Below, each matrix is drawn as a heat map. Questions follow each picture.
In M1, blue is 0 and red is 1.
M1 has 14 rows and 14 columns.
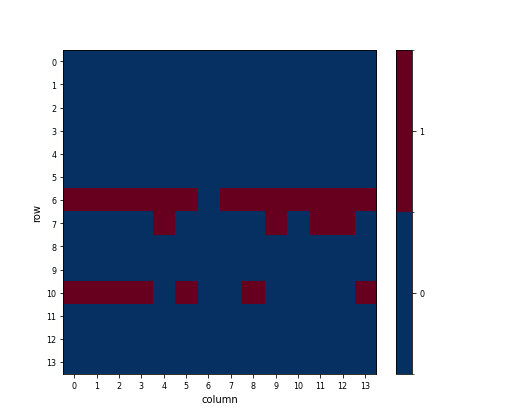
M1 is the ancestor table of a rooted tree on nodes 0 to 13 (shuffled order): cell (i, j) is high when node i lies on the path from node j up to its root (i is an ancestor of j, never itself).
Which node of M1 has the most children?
10
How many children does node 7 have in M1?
4
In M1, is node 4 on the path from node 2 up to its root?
no
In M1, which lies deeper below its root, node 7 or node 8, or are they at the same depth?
node 8
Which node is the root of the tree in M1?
6
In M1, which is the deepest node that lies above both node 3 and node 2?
10
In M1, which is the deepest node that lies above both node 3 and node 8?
10
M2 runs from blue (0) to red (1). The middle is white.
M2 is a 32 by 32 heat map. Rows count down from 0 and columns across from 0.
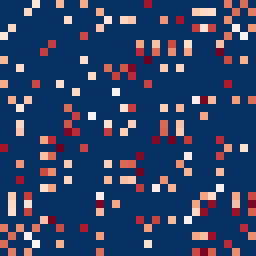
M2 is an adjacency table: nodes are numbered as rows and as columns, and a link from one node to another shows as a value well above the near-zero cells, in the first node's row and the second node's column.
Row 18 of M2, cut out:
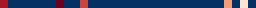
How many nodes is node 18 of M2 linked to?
5
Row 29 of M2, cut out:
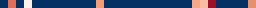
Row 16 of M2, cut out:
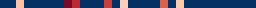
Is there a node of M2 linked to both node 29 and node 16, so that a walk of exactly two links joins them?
no
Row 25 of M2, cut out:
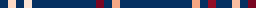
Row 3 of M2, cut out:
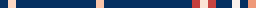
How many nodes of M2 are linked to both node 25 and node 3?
6
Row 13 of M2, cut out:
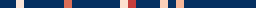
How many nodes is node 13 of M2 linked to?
6
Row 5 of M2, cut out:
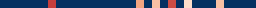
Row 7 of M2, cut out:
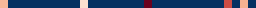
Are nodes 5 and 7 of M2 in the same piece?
no
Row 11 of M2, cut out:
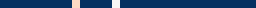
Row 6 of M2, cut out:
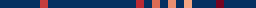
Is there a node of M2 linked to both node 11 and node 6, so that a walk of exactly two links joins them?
no
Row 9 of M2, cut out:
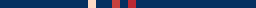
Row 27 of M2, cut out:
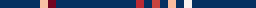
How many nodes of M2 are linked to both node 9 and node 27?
0
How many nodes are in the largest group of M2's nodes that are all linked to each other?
8
